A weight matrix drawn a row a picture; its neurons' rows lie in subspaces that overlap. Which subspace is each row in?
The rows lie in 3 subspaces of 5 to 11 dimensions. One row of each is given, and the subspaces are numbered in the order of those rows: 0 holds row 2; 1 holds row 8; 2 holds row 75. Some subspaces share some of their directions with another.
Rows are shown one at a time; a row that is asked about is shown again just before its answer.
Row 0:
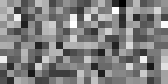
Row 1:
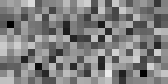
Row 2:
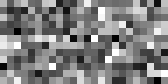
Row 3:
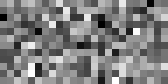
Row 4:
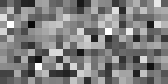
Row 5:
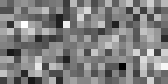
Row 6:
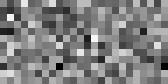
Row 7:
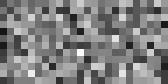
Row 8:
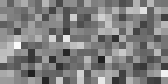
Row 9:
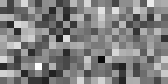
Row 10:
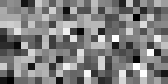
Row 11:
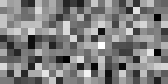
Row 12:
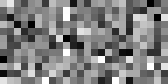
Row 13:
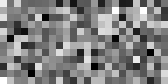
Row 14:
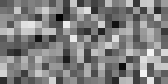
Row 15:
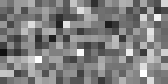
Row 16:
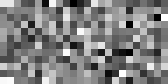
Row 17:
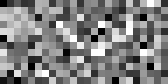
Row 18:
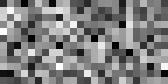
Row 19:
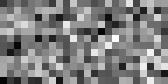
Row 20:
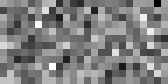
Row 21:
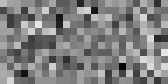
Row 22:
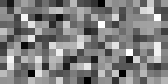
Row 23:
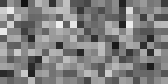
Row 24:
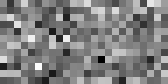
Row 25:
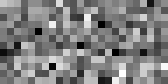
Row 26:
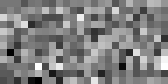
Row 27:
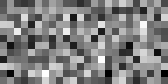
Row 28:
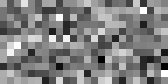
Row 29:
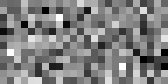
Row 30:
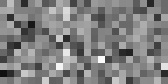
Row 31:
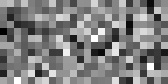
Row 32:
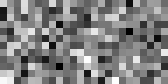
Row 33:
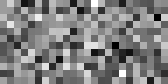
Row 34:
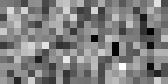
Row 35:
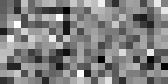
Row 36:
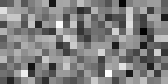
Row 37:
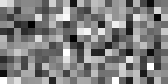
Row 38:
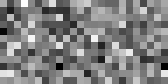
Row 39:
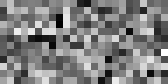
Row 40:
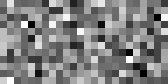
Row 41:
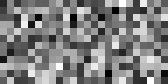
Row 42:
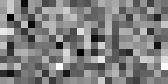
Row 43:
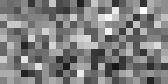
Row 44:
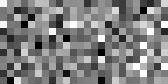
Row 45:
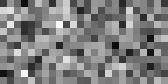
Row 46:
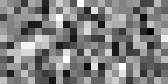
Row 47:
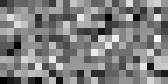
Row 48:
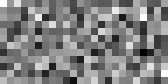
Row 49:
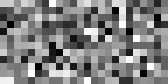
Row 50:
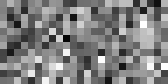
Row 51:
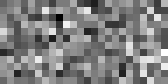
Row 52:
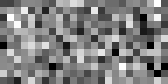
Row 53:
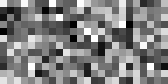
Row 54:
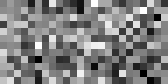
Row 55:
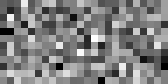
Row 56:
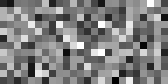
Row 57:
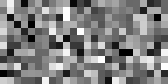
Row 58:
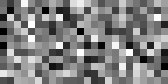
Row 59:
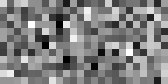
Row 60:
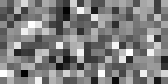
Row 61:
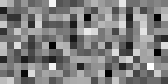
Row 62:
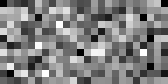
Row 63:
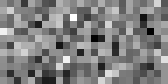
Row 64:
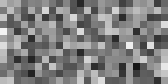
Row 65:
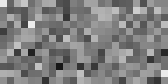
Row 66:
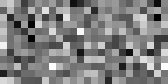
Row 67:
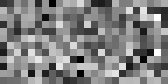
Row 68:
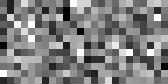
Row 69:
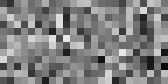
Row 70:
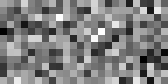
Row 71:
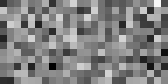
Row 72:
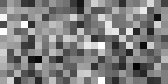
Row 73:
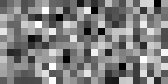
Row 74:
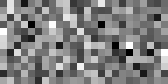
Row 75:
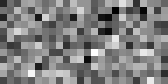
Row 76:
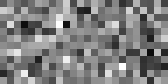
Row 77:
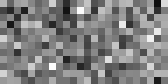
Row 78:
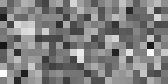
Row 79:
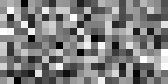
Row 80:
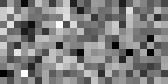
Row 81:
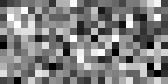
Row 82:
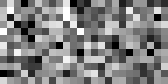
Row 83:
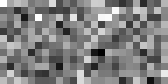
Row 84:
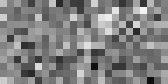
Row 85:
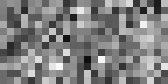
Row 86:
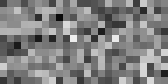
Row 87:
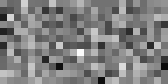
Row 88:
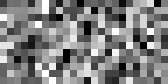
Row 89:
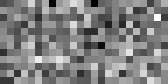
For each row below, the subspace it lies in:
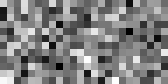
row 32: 0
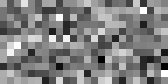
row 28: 1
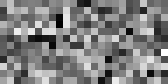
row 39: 0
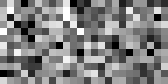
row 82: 1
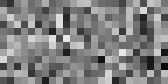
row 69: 0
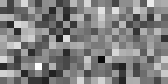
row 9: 1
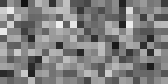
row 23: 1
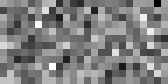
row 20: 0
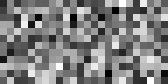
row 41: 2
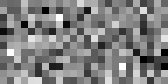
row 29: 1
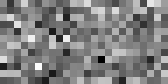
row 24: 1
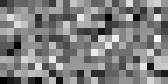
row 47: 1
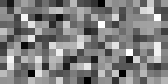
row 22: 2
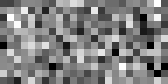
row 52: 0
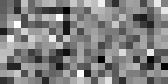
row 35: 2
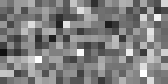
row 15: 2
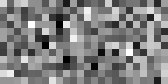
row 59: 2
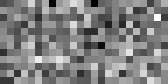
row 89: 2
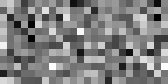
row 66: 0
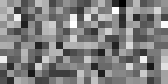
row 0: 2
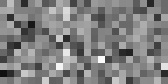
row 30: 0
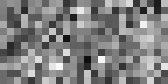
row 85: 0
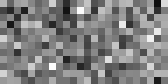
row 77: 0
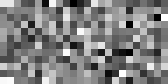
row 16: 2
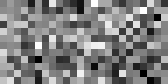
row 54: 2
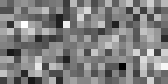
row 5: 1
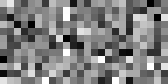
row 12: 1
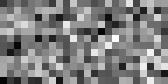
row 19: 1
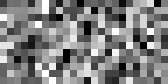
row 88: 0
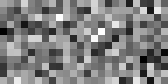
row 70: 0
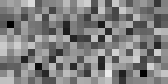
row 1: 2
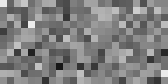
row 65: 2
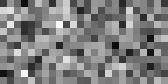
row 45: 1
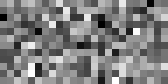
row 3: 2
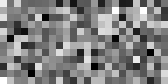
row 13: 2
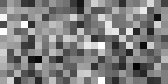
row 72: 2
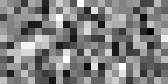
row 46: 0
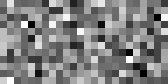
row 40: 2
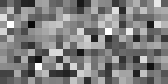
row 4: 2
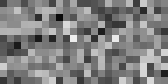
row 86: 0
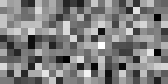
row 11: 2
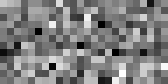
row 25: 2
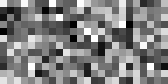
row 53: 0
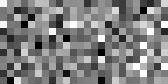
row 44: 2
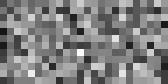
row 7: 2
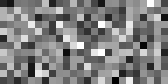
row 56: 2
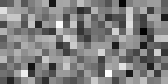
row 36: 2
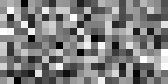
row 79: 0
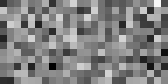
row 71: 0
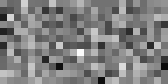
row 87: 0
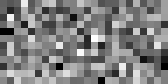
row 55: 0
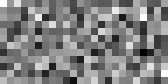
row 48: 2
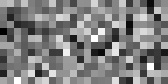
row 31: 0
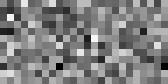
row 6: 0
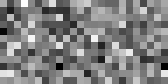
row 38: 0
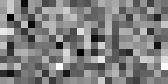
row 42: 0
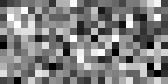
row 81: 0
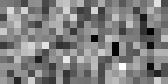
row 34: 0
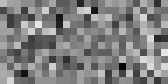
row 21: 1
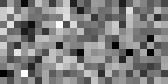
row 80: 0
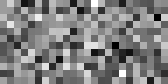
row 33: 2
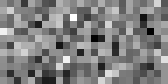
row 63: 0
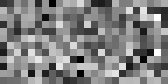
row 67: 2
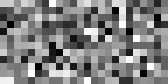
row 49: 2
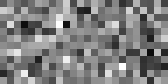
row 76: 1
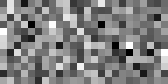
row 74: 2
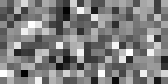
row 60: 1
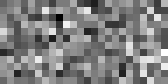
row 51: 2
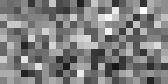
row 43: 2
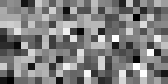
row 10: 2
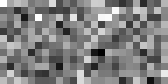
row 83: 2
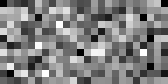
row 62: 2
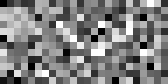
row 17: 2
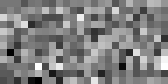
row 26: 1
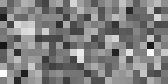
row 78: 0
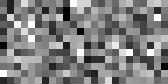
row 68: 0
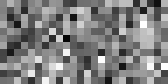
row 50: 0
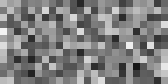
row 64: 2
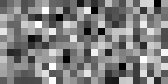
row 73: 0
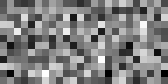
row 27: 2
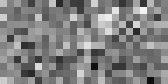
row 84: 2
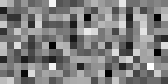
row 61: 2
